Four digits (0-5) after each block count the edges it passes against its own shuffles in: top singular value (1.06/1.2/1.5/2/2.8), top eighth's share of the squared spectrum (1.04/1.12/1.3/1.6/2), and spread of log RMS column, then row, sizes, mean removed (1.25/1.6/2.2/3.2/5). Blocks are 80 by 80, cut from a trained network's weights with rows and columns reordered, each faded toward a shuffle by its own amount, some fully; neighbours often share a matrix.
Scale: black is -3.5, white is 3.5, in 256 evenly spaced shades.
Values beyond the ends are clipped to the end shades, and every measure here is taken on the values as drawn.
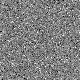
0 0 0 0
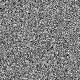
0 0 0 0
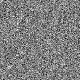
3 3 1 0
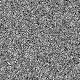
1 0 0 0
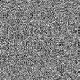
3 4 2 1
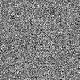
3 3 1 1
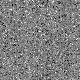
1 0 0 0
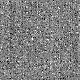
2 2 0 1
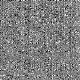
3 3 0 3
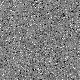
0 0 0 0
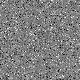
0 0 0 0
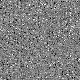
0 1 0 0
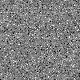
1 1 0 0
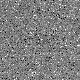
1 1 0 0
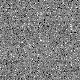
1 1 1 0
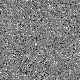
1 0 0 0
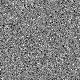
1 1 0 0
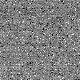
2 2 1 0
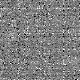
3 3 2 1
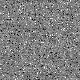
1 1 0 0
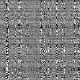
4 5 4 2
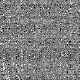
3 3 2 1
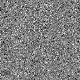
2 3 1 1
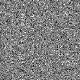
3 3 2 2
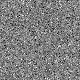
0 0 0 0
